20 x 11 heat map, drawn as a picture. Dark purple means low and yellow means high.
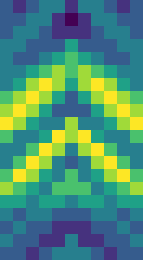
Values change most from cell to cell in the centre. There is no overall slope. On average the colour sits 50% of the way up the scale. The left and right halves mirror each other. No single row or column stands out from its neighbours.
